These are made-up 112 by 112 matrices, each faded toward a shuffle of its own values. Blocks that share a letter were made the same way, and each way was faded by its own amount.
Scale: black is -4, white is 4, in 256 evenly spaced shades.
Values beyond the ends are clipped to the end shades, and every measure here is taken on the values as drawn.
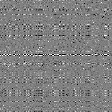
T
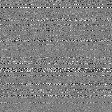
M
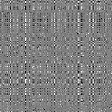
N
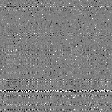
T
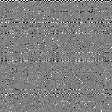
T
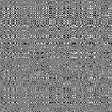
T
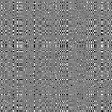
N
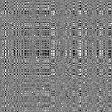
N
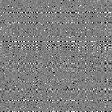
T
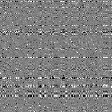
T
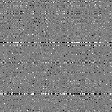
T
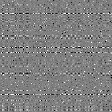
T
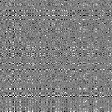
T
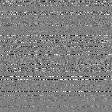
M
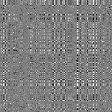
N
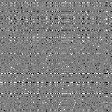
T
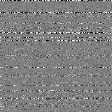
M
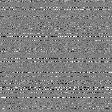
M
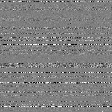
M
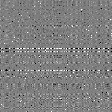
T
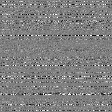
M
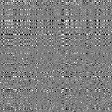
T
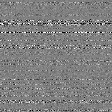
M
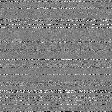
M
